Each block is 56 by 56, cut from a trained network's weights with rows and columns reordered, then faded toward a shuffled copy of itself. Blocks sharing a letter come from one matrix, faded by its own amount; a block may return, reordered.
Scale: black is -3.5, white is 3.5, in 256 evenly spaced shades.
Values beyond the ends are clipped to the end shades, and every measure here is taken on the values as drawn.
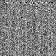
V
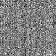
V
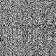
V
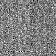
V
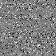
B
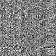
V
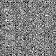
V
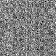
V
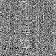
V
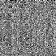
V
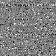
B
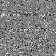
B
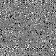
B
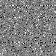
B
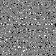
B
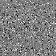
B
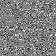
B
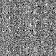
V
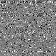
B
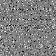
B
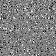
B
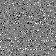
B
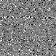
B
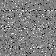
B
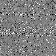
B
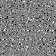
B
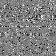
B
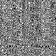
V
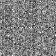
V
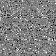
B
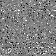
B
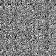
V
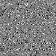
B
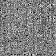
V
